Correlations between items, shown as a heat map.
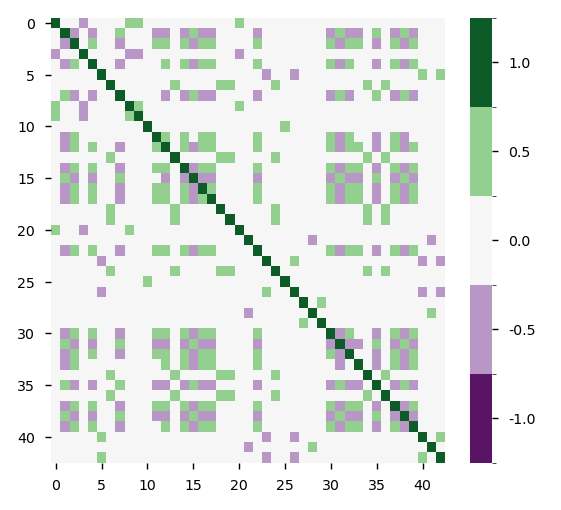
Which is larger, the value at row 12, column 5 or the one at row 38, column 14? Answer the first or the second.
the first
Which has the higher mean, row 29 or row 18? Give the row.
18
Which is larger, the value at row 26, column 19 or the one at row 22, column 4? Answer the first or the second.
the second
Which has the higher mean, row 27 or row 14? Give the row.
14
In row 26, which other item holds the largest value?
23
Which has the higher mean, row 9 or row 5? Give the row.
9
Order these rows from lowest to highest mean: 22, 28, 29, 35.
35, 28, 29, 22
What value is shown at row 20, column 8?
0.5
